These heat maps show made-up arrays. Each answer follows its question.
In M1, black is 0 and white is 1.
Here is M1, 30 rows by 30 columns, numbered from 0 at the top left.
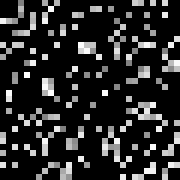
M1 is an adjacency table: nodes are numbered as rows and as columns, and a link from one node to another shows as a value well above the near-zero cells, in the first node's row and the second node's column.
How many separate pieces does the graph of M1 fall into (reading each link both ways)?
1
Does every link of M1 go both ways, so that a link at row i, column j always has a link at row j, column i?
yes
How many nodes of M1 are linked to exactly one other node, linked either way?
0
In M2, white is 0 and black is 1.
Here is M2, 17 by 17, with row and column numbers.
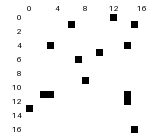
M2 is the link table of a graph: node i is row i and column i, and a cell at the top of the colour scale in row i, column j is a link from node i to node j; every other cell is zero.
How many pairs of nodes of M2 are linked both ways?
0
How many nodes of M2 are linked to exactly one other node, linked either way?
8
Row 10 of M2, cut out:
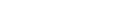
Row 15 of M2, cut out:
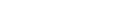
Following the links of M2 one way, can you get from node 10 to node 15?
no
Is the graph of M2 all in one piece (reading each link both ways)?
no
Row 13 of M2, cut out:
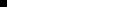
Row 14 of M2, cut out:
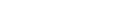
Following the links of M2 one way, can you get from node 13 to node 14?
yes
